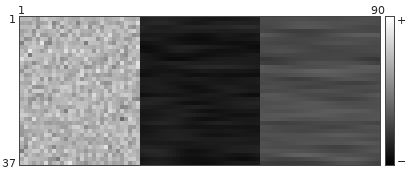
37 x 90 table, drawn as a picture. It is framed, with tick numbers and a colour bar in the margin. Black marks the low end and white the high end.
It is made of 1 by 3 panels. Panel 1,1: high, fine-grained. Panel 1,2: very low, streaked across, faint in contrast. Panel 1,3: low, streaked across, faint in contrast.
